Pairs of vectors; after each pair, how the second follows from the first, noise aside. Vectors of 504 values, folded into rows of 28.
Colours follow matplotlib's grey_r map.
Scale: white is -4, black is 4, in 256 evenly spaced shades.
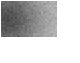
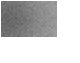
shrunk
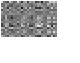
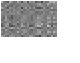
shrunk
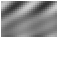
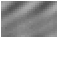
shrunk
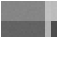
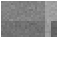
shrunk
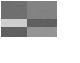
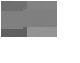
partly zeroed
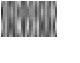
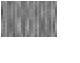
shrunk
